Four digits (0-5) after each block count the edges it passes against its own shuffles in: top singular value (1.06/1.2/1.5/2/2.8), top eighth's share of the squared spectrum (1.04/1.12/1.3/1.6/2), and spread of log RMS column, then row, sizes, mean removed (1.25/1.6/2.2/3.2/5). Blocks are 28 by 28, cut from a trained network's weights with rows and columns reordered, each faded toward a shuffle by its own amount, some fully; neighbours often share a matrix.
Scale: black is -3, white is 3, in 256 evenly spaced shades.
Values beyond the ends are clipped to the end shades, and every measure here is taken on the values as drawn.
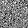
0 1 0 0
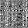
3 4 1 2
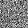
0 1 0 0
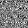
1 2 0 2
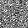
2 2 0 1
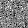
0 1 0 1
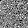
1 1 0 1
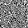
1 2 0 1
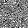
1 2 0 1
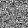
1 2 0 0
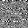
2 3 0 3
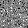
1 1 0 0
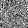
1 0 0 0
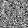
0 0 0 0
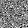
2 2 0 1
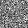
0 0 0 0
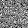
0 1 0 0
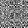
3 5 1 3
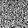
1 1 0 0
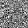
3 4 2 2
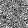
0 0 0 0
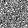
0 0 0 0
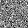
1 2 0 0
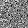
0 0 0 0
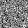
0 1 0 0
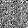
2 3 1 1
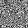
2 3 0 1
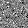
0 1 0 0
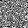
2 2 0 1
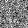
1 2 0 0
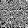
2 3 1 1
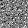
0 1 0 0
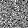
0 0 0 0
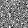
2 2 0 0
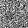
1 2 0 0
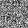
1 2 0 0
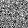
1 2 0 0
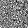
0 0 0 0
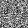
2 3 0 0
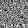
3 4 0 1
